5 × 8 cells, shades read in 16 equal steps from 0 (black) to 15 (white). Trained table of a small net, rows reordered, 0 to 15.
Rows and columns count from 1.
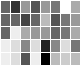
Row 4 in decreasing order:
14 13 13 13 8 8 7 2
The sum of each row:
64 54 71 78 80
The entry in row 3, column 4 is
9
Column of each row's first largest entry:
7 5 2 1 1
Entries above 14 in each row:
1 0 0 0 0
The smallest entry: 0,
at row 5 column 5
